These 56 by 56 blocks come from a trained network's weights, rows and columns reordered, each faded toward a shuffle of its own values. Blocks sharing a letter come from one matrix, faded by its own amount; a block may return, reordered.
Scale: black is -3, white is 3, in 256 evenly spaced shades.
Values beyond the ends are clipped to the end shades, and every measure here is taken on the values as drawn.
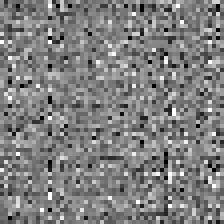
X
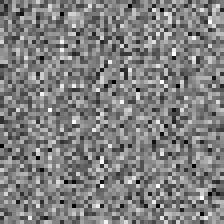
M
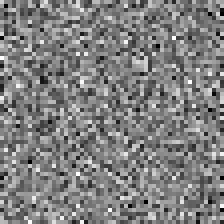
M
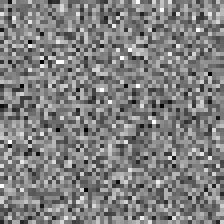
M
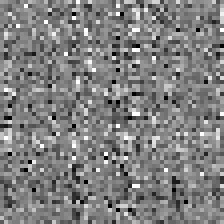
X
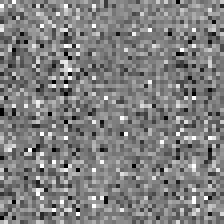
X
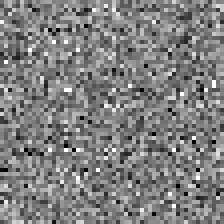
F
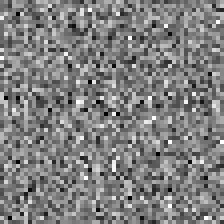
F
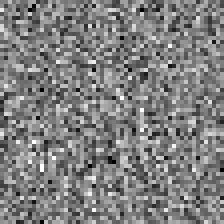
M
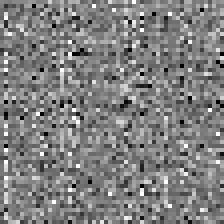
X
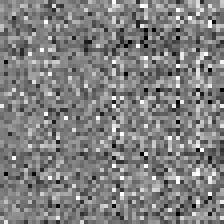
X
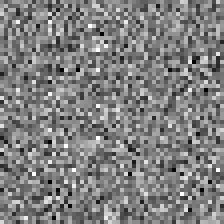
M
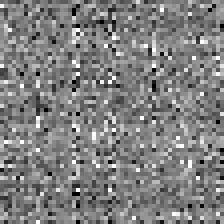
X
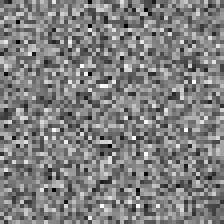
M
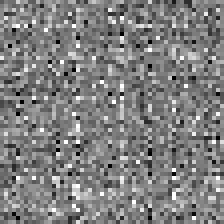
X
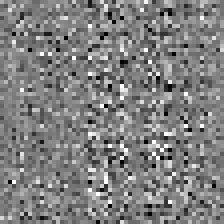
X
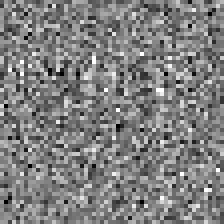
F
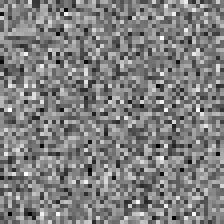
M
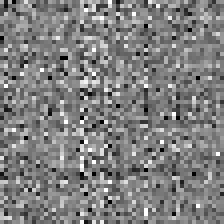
X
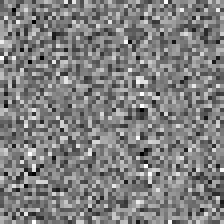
M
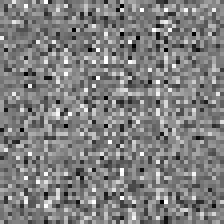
X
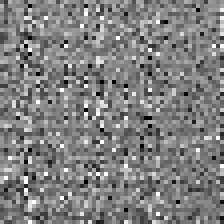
X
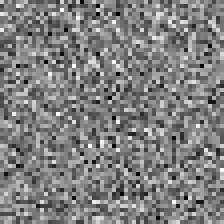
M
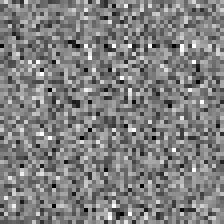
F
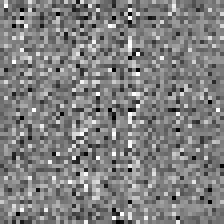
X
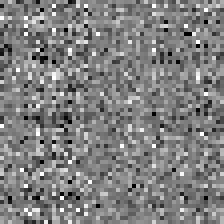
X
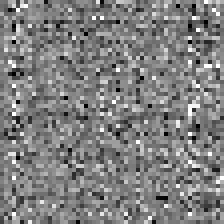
X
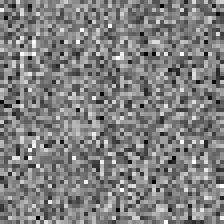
F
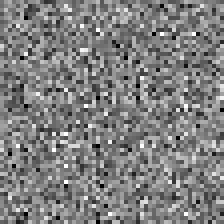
F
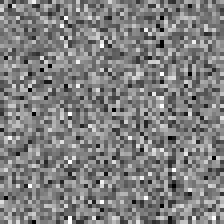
F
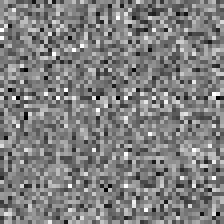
F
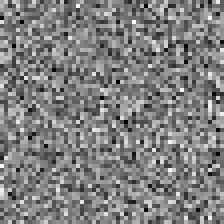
M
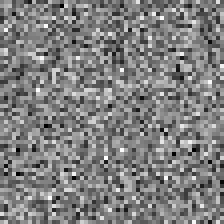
M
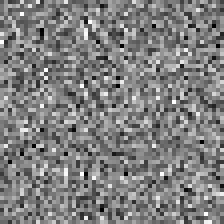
M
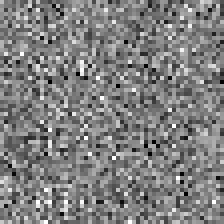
F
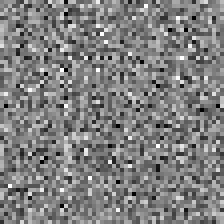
F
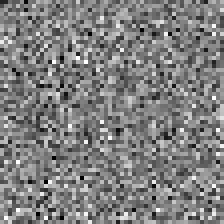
F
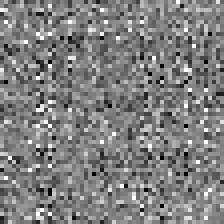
X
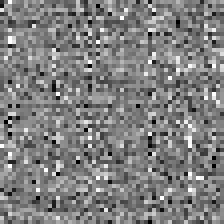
X
